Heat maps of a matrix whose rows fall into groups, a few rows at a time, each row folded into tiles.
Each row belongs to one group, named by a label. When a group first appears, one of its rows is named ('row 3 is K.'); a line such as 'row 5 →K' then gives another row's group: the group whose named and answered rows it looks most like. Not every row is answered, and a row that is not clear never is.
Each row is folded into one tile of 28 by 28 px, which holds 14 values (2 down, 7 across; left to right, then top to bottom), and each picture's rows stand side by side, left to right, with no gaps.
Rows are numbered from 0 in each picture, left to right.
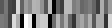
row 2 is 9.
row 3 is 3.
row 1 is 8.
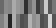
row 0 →8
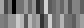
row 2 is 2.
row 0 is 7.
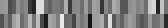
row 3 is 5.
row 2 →2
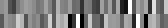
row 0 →7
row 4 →3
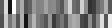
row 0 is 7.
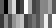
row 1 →5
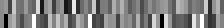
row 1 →2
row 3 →2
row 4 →5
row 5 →3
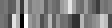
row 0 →3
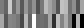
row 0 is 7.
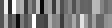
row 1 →2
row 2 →5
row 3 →9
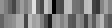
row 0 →7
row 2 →9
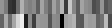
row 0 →7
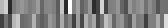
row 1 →2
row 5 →5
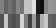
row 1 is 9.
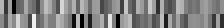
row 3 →5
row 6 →9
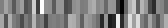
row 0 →8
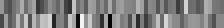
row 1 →7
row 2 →3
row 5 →5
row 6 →3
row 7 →9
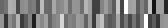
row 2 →2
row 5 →2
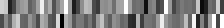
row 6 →5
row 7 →5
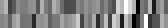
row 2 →7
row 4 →8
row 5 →2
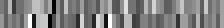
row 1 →8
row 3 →3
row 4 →8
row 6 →8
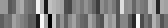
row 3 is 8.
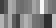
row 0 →9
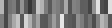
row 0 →5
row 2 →2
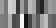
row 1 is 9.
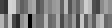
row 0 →9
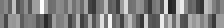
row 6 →9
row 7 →9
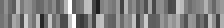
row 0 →3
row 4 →7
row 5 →2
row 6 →9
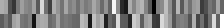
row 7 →5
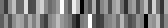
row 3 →2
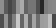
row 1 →7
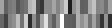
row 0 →5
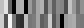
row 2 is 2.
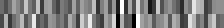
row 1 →2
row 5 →3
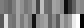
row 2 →7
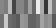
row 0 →2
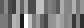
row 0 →3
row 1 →9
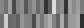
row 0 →2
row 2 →7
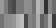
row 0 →7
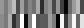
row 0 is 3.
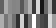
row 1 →2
